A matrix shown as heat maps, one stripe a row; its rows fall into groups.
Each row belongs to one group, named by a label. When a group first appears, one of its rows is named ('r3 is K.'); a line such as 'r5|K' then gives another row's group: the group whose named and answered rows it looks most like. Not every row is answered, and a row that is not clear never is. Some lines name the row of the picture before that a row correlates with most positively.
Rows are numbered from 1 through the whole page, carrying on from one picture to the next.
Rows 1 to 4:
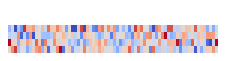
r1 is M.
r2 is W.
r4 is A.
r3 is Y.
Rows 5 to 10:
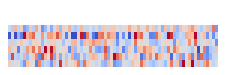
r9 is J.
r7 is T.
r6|M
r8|Y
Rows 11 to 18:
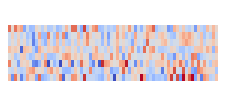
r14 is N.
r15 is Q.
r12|W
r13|W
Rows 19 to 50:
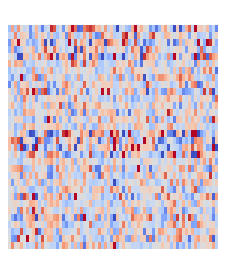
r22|J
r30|A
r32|W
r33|M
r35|N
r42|Q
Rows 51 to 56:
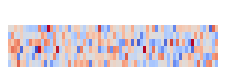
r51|W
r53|Y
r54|N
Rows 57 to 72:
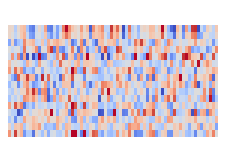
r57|Q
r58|Q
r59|M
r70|M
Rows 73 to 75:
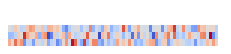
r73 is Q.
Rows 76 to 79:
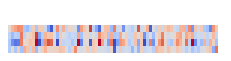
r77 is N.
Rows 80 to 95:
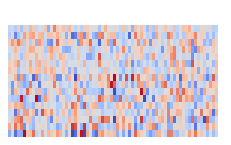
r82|N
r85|Y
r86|Y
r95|M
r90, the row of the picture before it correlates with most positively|77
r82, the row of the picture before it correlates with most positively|76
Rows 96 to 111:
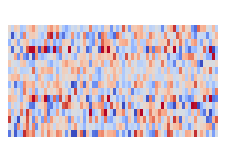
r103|N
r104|M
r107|Q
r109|Y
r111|M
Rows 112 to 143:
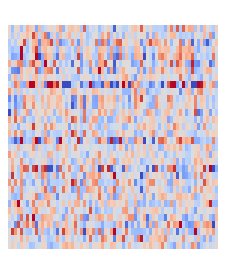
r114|J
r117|Y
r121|T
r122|M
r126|Y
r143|Q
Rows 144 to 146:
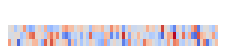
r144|Q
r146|Y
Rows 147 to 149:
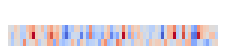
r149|J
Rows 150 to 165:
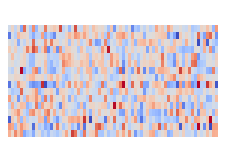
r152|Y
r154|Q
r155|Q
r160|Y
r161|J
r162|Y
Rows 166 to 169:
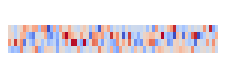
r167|Q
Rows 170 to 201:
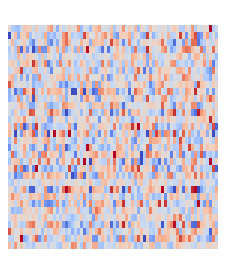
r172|Q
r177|W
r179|M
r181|Q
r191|M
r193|Q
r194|Y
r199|Y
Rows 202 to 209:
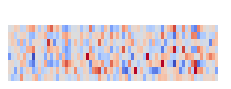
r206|W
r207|Q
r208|T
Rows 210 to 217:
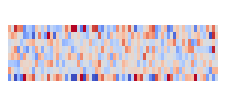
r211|W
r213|A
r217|M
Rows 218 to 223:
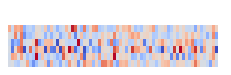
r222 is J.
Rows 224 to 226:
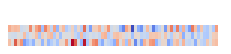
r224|Y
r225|J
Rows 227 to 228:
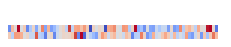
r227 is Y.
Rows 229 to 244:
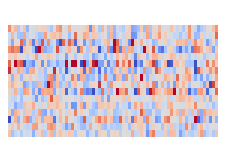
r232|N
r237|W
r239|W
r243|T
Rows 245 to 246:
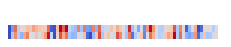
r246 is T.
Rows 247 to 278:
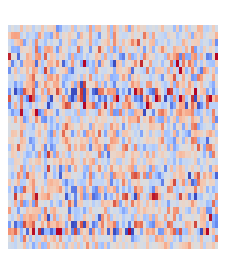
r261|Q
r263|Q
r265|W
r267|W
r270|M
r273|Y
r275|M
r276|A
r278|W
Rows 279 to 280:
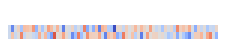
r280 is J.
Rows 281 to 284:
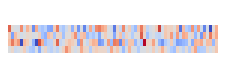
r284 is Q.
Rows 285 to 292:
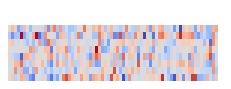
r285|A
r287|W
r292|Q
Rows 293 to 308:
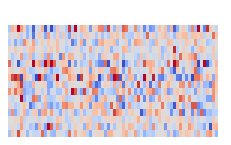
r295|M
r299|Q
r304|Q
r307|W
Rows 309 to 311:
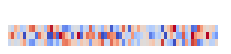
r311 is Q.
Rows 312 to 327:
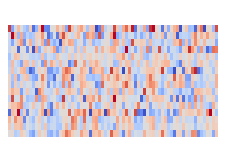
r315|A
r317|A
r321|N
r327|Q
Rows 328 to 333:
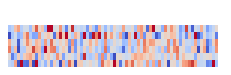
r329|T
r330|Y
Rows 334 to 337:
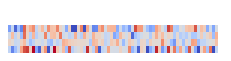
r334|M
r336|Q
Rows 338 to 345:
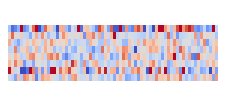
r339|J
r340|Y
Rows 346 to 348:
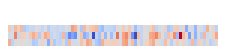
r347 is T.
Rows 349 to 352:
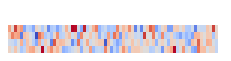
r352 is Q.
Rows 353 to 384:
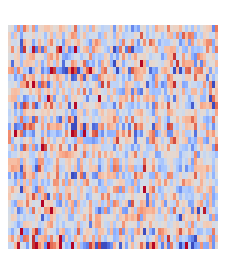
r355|N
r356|A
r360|M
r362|Y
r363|W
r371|T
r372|N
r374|M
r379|Y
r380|A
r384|T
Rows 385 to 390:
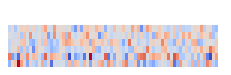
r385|J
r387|Q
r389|Y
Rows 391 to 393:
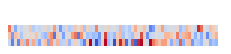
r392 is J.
